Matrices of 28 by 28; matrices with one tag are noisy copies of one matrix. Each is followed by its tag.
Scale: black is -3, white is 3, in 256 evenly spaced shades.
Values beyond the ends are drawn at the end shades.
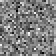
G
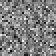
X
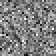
X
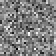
G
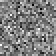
G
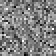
X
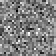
G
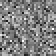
X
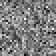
X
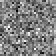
G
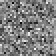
G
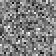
G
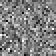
X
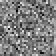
G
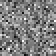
X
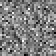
X
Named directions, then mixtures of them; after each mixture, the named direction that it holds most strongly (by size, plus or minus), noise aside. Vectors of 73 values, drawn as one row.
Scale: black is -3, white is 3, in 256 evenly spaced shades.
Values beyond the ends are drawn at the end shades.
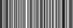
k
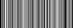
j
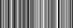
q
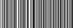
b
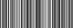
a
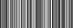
a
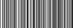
b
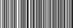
b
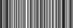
k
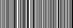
b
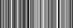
q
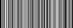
j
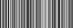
a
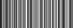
k
